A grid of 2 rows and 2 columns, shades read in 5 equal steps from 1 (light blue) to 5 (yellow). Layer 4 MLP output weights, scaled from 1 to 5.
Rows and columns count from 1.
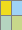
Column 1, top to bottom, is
5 2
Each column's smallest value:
2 1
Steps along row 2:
up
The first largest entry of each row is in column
1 2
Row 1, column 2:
1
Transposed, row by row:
5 2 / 1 3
